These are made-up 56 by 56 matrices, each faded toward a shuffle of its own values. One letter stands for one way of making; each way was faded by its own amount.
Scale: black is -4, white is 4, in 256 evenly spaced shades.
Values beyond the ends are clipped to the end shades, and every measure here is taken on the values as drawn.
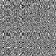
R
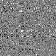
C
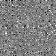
C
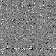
C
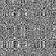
R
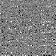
C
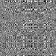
R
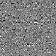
C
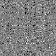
C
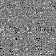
C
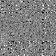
C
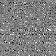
C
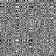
R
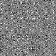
C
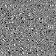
C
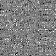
C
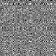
R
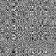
R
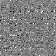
C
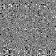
C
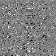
C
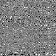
C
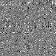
C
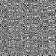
R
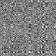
R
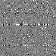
C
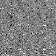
C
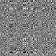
R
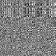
R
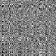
R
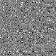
C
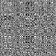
R
